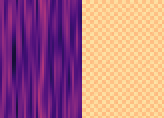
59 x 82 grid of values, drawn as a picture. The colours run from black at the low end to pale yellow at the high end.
The table splits into one row of 2 panels. Panel 1,1: low, streaked downward. Panel 1,2: very high, checkered, faint in contrast.
